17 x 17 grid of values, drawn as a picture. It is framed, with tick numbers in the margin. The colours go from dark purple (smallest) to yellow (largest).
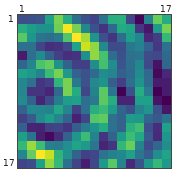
The middle right is the ninth with the lowest average. Rings spread out from the middle left. There is no overall slope. On average the colour sits 40% of the way up the scale.
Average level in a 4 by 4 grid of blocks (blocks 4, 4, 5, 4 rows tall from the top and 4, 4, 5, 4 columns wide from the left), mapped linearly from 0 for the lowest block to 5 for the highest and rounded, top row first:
2 5 2 2
2 2 2 0
0 2 3 1
4 2 2 2
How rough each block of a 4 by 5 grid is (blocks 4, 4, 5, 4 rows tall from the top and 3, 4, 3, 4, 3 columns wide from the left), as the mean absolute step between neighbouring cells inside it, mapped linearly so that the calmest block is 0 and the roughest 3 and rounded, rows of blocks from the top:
12212 / 12100 / 11111 / 31121
